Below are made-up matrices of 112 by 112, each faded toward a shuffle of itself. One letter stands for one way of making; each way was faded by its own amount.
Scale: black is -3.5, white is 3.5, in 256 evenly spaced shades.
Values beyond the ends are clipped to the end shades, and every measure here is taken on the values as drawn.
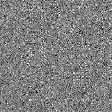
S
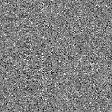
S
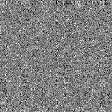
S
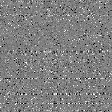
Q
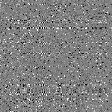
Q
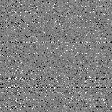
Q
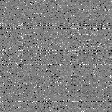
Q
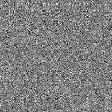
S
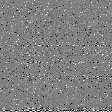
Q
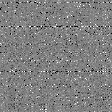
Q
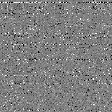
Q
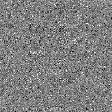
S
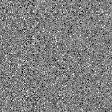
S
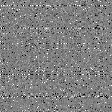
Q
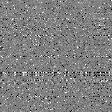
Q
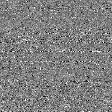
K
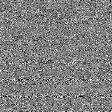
K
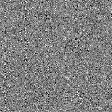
S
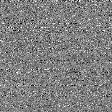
K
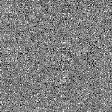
S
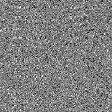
S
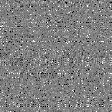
Q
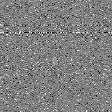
Q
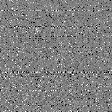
Q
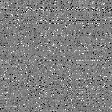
Q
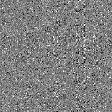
S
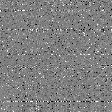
Q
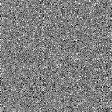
S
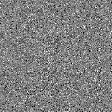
S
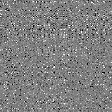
Q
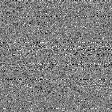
K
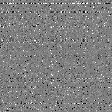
Q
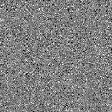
S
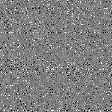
Q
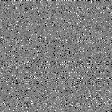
Q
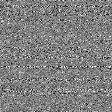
K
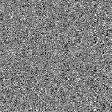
S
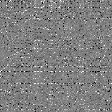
Q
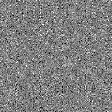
S
